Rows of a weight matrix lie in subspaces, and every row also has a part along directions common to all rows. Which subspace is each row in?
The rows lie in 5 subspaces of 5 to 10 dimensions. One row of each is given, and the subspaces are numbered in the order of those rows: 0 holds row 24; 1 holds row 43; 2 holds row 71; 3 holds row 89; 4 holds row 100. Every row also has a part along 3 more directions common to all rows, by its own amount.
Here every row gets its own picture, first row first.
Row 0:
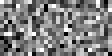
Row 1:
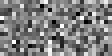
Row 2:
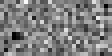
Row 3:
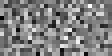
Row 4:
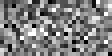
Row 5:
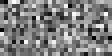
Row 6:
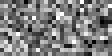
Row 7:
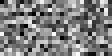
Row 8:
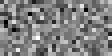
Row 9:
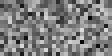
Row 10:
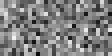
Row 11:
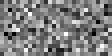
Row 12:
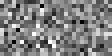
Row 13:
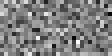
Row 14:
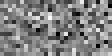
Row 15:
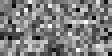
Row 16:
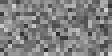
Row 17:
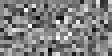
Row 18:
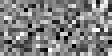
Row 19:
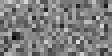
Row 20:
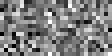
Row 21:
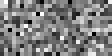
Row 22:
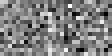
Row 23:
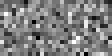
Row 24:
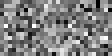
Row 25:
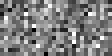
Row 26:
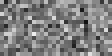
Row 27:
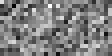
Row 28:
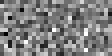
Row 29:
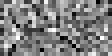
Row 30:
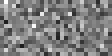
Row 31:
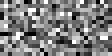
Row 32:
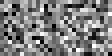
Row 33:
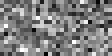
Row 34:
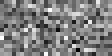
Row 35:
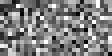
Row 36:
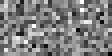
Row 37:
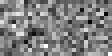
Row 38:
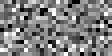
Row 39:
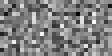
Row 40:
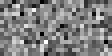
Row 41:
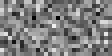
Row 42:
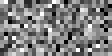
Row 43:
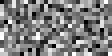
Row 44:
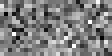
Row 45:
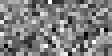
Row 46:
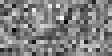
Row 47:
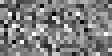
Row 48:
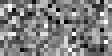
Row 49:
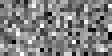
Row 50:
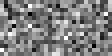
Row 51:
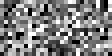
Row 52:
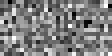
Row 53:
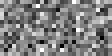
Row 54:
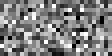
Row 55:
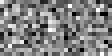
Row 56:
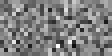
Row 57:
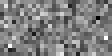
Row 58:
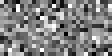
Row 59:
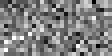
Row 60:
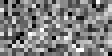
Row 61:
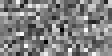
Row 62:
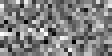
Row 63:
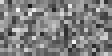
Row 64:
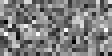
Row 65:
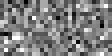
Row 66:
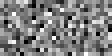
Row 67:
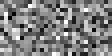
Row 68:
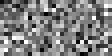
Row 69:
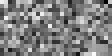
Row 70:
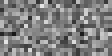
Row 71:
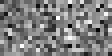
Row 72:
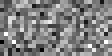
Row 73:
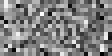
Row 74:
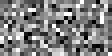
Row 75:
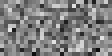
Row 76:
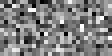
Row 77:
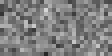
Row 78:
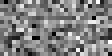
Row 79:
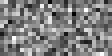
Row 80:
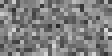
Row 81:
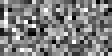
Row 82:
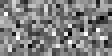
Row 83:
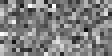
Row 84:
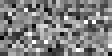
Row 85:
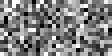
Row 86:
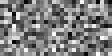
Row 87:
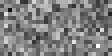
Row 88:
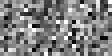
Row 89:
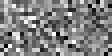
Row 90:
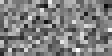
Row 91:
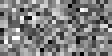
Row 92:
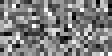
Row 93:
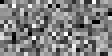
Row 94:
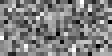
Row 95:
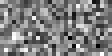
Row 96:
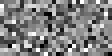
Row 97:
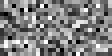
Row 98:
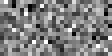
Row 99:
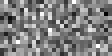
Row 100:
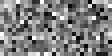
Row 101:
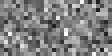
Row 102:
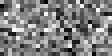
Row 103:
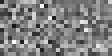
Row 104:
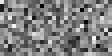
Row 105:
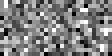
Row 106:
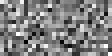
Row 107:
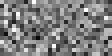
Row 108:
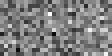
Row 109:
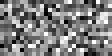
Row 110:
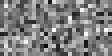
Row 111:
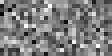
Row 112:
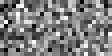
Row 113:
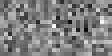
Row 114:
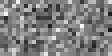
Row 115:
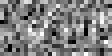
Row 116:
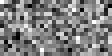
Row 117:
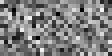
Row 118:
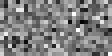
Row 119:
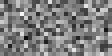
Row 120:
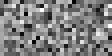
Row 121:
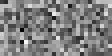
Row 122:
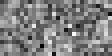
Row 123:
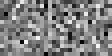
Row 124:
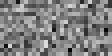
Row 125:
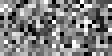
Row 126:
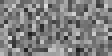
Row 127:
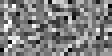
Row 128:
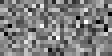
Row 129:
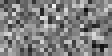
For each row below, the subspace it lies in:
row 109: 2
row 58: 2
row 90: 1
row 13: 1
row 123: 4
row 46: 0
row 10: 1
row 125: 2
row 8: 4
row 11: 1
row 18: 0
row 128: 1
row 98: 4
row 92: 3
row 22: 2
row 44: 2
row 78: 4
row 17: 0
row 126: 1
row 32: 2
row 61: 3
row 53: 4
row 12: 4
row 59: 1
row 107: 4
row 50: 0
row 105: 3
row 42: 4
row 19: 1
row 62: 3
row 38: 4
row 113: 2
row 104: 4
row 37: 3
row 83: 2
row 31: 2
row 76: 2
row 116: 4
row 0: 1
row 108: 3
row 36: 3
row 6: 2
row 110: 3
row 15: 4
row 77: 0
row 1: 2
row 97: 4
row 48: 2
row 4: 1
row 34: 0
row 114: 0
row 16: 3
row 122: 2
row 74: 2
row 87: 0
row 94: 0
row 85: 0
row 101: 2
